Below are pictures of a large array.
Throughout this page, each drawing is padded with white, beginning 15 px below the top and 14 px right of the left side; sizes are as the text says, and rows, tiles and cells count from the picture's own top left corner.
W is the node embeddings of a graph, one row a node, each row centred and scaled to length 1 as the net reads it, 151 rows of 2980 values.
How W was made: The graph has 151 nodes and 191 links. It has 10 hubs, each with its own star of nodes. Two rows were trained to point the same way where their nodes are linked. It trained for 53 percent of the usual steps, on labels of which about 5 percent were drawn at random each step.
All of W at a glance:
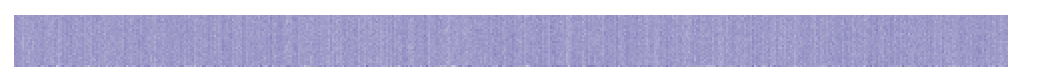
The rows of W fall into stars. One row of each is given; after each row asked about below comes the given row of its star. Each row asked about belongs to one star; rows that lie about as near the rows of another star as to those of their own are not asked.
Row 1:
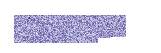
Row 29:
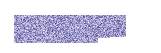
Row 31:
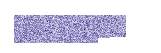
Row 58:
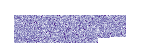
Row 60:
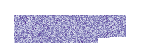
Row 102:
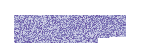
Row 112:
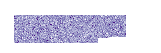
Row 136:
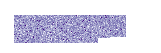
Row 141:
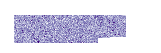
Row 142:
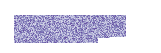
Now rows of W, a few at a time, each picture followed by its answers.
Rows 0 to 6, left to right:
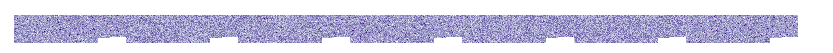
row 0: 102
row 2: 1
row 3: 31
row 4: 136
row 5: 29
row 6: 141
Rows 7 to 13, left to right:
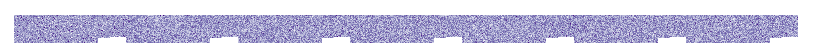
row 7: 1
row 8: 102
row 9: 29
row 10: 58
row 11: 112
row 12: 142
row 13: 141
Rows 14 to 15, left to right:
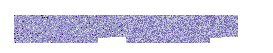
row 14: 60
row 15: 141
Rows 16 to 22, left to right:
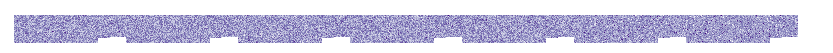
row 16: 60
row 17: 58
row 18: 136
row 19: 136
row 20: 31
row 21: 31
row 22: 29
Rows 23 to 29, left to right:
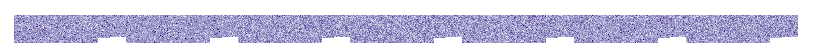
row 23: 1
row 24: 142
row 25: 60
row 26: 58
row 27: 31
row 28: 102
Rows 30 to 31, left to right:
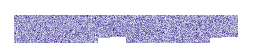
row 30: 112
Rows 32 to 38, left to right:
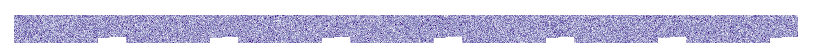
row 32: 31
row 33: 112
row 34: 1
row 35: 102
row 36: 112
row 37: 141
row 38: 31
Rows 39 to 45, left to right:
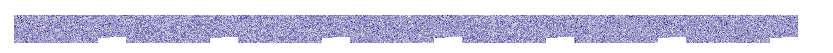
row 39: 1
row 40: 31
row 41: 60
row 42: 142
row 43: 58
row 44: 60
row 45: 58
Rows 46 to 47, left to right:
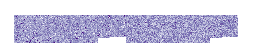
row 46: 29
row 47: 136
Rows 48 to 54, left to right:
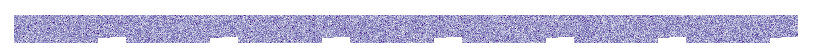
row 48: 29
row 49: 112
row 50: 136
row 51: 31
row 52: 1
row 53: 58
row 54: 29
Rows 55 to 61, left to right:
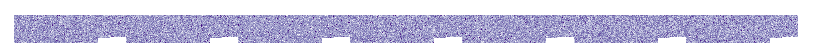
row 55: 58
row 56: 58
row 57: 29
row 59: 60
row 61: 1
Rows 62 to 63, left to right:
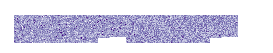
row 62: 102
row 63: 102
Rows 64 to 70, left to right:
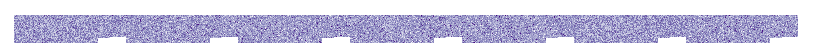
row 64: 112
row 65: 31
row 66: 112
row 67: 31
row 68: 136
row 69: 136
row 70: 1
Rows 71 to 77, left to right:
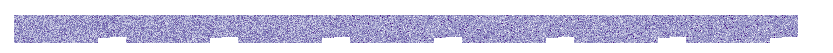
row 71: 102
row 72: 31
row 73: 1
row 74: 1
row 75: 1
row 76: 58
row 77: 136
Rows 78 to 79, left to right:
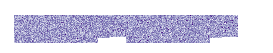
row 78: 102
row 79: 141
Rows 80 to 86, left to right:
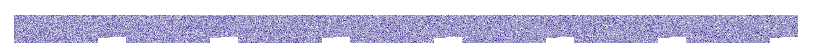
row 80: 1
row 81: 102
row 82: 141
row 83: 58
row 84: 112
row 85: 58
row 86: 141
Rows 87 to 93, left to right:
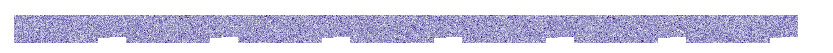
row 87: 112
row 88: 58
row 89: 58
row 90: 31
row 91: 136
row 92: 60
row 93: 1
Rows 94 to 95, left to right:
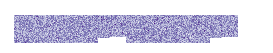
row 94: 102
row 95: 31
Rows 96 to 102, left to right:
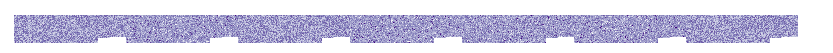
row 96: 60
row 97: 112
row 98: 136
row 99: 141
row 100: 58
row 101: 141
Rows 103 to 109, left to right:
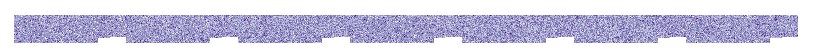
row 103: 31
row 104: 1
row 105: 141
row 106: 31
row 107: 136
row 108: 136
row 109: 31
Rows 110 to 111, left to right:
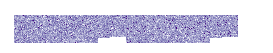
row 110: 102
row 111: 112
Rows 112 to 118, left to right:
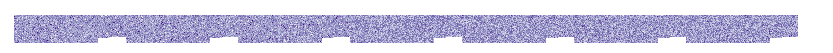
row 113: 60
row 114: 136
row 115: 102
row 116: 31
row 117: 29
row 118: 1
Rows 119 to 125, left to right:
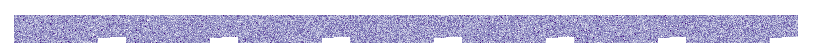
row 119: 1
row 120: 142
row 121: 58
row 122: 112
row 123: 1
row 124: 136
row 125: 142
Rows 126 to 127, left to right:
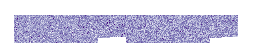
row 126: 60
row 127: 102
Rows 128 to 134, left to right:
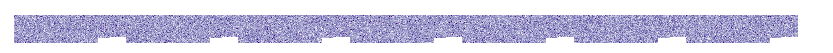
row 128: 58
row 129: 58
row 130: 112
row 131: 142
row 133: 141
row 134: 60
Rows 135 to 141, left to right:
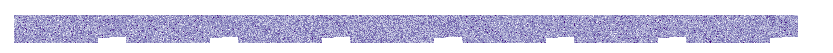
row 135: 136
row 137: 142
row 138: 112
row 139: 142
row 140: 29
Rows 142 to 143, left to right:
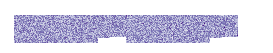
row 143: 112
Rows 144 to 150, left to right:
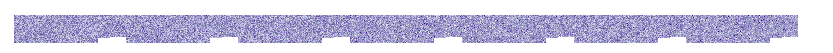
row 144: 1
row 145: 112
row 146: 141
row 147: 31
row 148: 58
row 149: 60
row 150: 102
